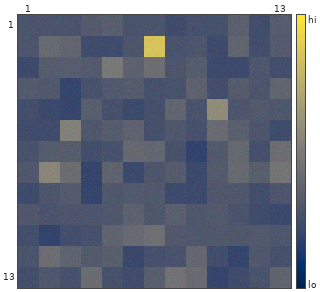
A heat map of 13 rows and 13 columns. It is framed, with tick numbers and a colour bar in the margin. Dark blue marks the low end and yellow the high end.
Average level on the scale: 30%. Calmest part: bottom right. Histogram: skewed, a long tail of high values. Slope: none.
